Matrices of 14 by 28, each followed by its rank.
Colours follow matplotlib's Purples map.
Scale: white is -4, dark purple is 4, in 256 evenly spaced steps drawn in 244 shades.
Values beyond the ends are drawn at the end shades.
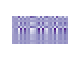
one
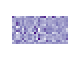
three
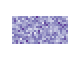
full rank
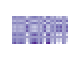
one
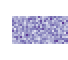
full rank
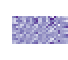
three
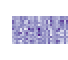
three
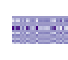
one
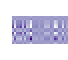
one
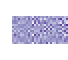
three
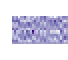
three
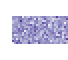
full rank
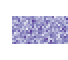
full rank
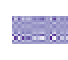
one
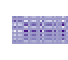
one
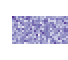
full rank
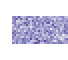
full rank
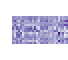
three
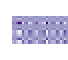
one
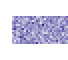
full rank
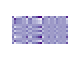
one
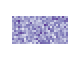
full rank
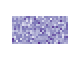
full rank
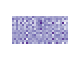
three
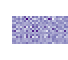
three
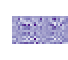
three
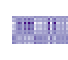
one
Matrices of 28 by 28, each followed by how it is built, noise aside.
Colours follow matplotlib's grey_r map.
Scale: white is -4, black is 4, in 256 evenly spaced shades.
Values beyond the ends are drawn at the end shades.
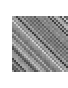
Toeplitz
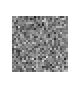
noise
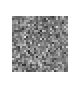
noise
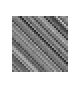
Toeplitz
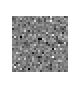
noise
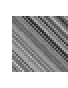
Toeplitz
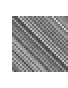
Toeplitz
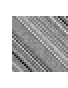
Toeplitz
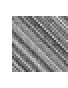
Toeplitz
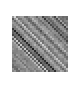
Toeplitz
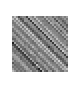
Toeplitz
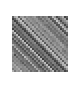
Toeplitz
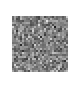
noise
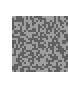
noise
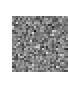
noise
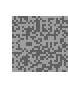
noise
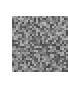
noise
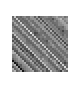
Toeplitz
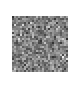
noise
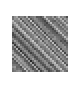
Toeplitz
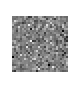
noise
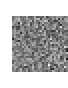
noise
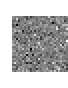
noise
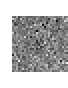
noise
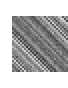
Toeplitz
